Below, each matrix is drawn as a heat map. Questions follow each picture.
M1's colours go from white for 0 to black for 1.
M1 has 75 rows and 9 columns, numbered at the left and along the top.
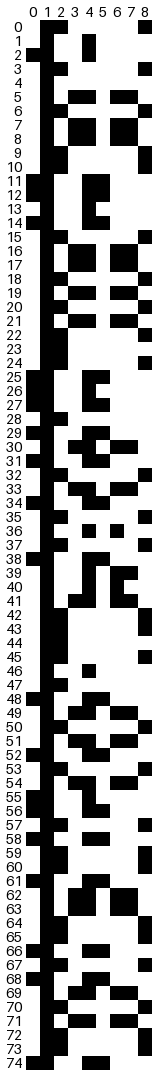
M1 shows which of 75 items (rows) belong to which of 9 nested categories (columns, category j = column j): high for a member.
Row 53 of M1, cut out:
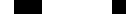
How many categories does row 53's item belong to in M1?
3
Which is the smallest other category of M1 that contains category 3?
7
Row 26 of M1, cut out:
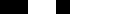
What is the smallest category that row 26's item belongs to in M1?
0
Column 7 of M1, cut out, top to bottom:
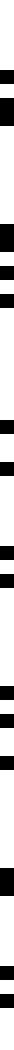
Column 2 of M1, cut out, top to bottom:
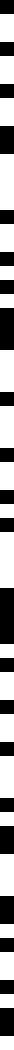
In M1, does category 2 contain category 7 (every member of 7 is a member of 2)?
no
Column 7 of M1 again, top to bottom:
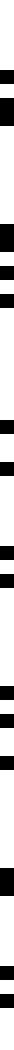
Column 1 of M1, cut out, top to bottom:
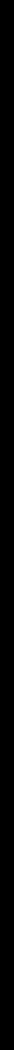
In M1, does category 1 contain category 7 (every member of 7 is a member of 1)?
yes
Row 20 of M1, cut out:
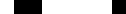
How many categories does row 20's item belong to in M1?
3
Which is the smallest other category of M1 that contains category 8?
2
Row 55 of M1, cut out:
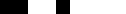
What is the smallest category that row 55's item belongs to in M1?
0
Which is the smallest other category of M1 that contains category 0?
4
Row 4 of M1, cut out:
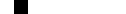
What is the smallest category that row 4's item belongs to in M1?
1
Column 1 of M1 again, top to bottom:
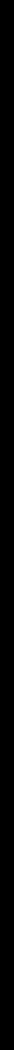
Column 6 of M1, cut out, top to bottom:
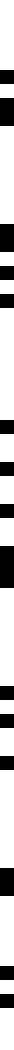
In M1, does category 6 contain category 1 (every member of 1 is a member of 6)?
no
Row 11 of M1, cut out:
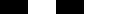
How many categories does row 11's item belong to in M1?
4
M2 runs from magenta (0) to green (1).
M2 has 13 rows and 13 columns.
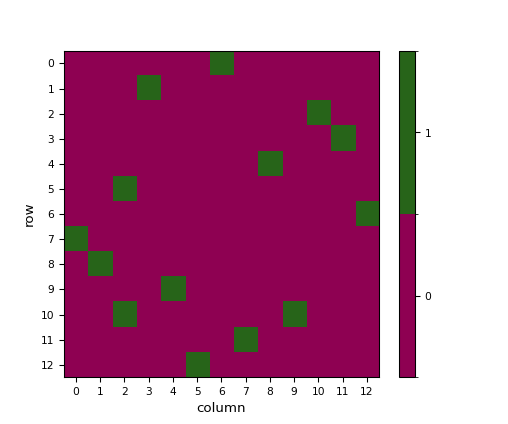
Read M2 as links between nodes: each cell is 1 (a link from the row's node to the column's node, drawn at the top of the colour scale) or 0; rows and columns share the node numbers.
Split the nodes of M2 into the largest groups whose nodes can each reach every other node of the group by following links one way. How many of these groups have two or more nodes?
1
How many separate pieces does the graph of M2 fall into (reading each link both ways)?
1
